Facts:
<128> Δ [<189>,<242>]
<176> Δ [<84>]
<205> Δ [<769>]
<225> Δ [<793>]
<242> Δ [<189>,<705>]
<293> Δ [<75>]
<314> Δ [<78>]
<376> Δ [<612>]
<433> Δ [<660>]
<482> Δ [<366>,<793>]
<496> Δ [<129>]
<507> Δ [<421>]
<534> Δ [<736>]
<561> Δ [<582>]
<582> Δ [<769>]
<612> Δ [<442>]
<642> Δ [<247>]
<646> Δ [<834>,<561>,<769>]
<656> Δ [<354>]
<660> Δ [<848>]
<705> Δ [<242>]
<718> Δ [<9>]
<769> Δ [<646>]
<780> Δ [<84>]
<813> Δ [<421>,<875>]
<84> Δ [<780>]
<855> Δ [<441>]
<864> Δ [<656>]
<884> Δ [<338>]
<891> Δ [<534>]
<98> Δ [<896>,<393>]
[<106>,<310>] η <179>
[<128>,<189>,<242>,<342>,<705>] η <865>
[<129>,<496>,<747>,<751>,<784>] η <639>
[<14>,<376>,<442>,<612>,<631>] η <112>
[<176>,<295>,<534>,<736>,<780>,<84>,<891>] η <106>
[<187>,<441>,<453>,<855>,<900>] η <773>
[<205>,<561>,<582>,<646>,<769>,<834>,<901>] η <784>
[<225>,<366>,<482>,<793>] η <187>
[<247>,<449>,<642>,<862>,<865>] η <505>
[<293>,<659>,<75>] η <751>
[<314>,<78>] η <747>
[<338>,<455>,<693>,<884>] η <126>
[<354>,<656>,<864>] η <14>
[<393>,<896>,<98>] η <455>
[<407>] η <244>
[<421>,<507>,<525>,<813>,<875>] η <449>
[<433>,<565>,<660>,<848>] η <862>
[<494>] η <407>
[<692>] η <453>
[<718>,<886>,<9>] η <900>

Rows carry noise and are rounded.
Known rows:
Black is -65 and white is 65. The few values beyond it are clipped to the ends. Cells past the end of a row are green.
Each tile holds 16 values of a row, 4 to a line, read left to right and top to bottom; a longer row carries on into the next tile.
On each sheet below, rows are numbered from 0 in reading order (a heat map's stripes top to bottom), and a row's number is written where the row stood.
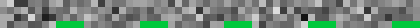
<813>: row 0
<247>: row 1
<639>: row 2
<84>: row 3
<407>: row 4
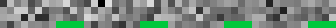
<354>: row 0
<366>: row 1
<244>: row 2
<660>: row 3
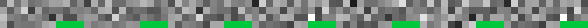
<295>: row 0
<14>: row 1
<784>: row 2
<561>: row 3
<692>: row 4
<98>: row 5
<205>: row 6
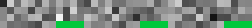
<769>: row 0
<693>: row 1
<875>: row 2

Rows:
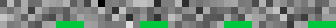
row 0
<338>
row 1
<442>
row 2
<642>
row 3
<751>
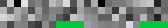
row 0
<793>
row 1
<376>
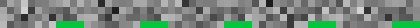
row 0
<534>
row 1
<848>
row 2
<525>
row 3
<293>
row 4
<179>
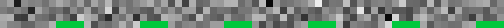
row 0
<433>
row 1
<891>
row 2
<631>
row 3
<718>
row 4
<176>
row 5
<310>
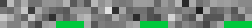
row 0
<455>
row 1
<106>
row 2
<342>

